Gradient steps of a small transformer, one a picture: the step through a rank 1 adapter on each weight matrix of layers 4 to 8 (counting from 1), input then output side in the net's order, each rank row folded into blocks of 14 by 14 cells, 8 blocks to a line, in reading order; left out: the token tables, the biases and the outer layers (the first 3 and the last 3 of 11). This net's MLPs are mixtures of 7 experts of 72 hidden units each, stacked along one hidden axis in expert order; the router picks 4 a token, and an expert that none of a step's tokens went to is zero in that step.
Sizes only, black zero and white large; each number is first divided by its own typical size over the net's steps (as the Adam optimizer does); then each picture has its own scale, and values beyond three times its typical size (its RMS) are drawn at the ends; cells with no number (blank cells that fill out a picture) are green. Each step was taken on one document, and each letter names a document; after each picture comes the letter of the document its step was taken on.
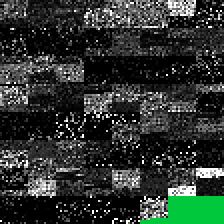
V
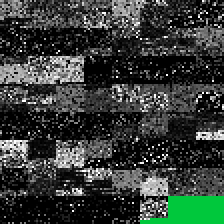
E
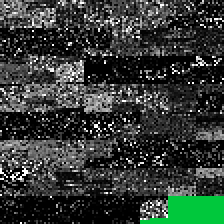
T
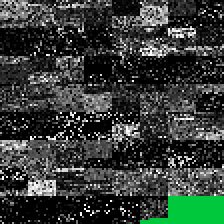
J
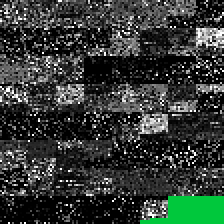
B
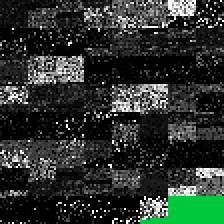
V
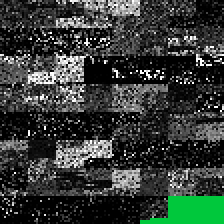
E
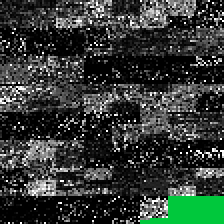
V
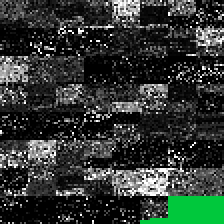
J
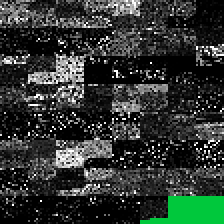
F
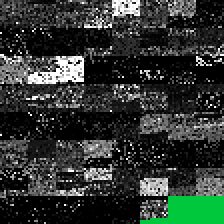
B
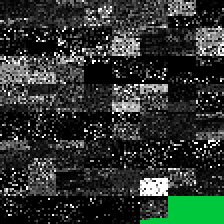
F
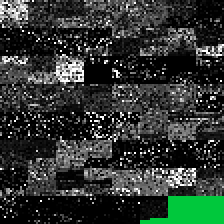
F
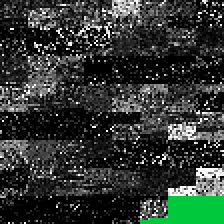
V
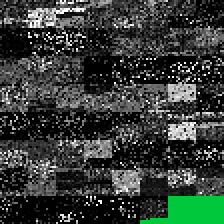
J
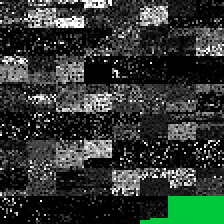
F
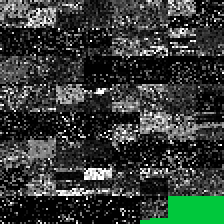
J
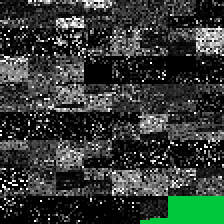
F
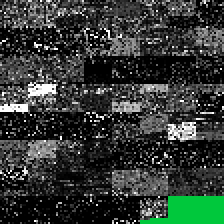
E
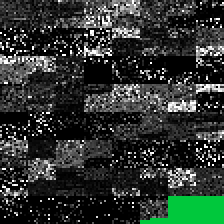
T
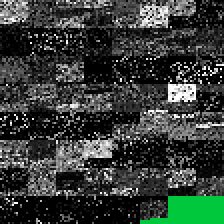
J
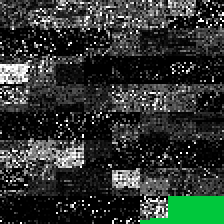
T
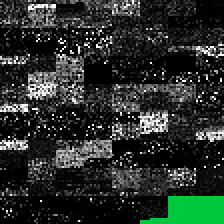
F
